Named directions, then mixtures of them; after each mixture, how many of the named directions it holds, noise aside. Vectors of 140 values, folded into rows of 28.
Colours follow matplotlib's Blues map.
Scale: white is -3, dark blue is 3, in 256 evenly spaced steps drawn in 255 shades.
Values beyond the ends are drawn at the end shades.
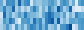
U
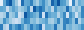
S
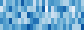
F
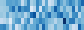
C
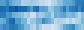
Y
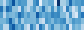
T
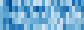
three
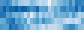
one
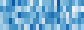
two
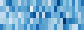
two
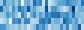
two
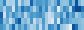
one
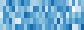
three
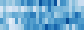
two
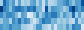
two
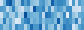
two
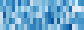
one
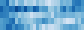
one
